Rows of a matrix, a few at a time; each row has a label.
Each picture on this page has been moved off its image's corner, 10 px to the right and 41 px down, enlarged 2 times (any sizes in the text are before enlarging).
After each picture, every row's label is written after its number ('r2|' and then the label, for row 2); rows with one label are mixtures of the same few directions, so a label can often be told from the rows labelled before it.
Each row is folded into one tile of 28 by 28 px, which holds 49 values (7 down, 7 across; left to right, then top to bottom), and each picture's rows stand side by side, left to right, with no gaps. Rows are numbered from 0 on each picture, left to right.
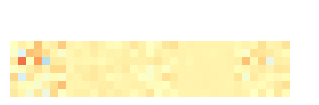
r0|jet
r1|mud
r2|mud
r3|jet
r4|jet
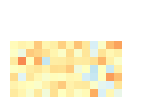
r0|jet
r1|mud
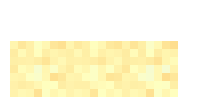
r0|mud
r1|mud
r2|mud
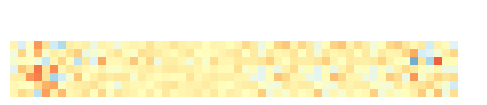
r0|mud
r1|jet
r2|jet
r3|jet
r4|mud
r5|mud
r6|mud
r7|jet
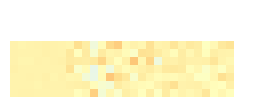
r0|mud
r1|mud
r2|jet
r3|mud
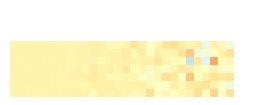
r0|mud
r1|mud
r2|mud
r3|jet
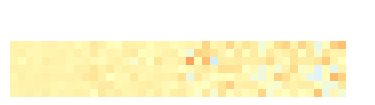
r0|jet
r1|mud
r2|jet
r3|jet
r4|mud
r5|mud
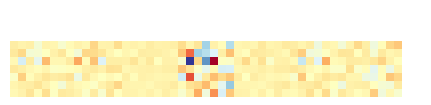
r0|jet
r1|jet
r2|jet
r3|jet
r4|jet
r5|jet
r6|mud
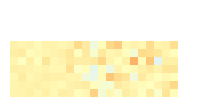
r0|jet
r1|mud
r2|jet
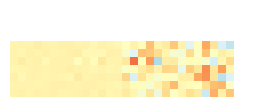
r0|jet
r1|jet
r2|jet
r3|mud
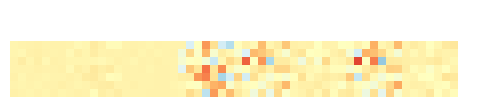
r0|jet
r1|mud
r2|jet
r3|mud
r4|jet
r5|jet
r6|jet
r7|mud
